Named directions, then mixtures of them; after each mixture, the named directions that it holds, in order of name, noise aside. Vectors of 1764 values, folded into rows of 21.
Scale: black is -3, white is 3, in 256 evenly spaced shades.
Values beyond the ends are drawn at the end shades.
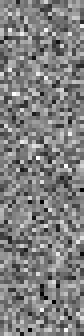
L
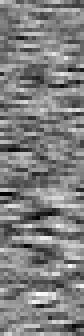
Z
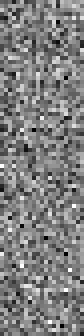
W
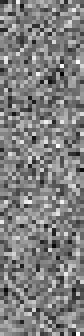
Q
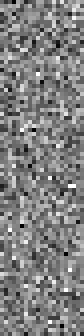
Q, W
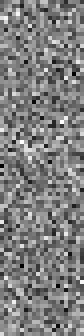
L, Q, W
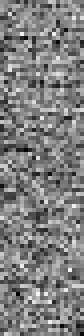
L, W, Z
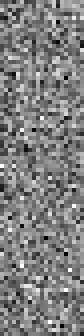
W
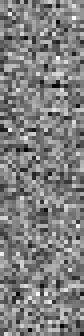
L, W, Z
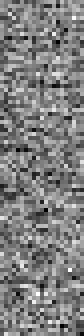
L, W, Z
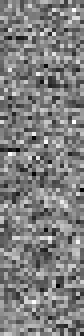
L, Q, Z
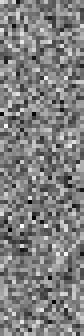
L, Q, W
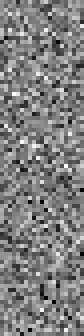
L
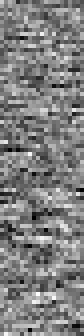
L, Z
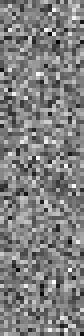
L, Q, W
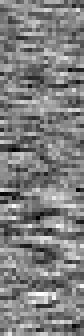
Z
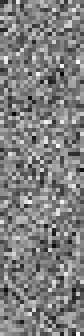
Q
